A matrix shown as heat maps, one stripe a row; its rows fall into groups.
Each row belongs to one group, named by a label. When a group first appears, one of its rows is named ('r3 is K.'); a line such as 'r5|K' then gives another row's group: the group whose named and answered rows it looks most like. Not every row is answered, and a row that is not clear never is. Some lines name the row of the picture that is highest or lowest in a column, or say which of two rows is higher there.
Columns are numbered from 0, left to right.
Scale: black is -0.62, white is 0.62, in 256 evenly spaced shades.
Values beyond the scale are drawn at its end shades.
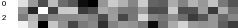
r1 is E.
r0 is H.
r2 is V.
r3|H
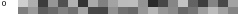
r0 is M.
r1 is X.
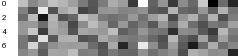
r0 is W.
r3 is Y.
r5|E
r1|E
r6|V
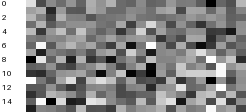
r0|Y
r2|H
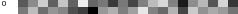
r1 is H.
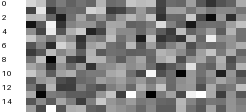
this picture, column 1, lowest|13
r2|M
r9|M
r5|W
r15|E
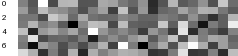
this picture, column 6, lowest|7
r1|W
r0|E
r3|Y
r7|M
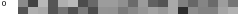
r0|E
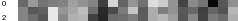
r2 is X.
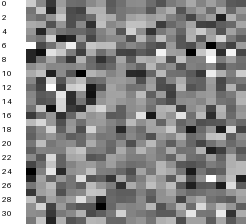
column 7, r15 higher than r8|Yes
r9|W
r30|M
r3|M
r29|H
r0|H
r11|E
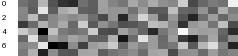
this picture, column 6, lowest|6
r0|Y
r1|E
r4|H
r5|V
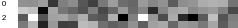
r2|V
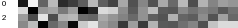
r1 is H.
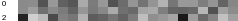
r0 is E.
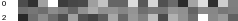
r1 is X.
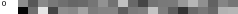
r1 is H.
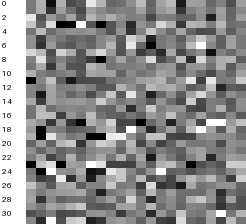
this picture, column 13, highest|24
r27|W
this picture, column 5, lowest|17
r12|W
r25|M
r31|E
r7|Y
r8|H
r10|Y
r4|V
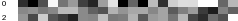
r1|W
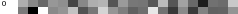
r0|Y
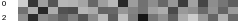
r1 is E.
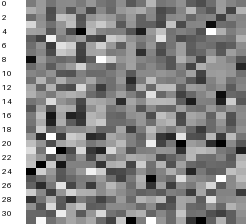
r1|M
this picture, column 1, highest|31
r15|X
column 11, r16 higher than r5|Yes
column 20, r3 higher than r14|No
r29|E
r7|X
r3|Y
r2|X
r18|V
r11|V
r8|X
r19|E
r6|X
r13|W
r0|V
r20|W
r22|M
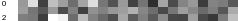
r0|Y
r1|M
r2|X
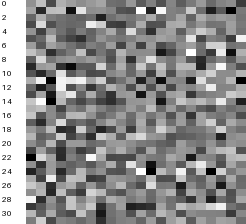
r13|X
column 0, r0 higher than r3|Yes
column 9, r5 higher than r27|Yes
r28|Y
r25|E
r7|M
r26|W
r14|H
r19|M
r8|V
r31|H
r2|H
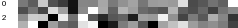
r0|Y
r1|X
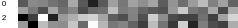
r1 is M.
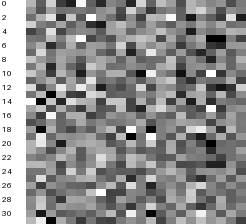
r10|W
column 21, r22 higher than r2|Yes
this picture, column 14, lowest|14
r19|V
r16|E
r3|H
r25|V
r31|H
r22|X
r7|V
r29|V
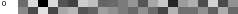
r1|E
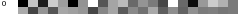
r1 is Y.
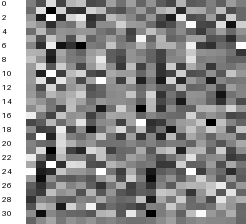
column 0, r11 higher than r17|Yes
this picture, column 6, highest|29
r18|M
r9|Y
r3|M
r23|E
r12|E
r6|Y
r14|W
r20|X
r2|E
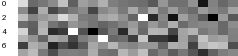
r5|W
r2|W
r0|Y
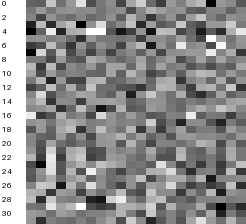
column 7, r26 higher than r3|No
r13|V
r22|E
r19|M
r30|W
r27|W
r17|W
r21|E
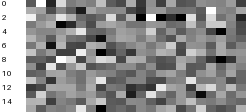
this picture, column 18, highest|1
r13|V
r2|W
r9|E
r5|H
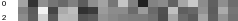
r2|E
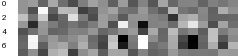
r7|X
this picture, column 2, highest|1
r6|V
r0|Y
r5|V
